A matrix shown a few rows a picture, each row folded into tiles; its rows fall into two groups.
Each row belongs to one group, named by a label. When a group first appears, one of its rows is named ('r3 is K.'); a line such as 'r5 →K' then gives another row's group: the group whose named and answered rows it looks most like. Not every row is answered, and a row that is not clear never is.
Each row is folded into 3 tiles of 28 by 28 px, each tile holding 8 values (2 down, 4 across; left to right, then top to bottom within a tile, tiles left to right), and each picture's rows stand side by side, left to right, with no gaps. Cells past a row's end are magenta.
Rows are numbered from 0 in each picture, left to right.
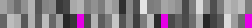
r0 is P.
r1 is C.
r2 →C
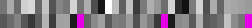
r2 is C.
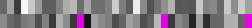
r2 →C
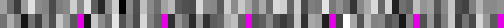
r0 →C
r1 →C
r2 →C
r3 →C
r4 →P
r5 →C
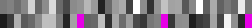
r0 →P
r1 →P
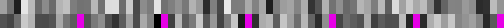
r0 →C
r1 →C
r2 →C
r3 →P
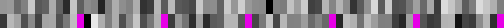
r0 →P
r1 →P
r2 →C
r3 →P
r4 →P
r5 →C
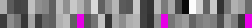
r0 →C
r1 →P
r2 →C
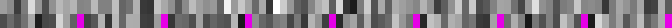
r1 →P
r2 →C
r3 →C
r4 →C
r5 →P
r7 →P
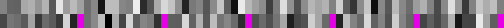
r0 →C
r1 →P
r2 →P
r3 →C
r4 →C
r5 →C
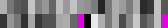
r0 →C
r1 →P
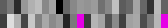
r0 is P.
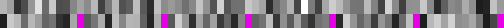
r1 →P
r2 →P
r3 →P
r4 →P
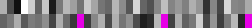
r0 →C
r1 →P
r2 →C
